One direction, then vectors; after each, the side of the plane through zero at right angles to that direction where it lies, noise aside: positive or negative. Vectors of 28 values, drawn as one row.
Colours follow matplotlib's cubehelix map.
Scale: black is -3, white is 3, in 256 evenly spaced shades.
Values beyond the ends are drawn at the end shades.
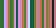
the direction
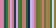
negative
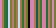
negative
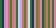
positive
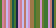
positive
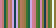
negative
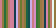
negative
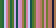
positive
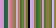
negative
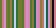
positive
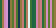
positive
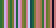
positive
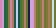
negative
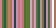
negative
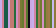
negative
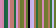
negative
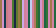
negative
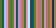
positive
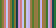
positive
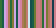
positive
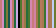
negative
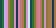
positive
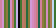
negative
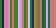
positive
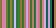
positive
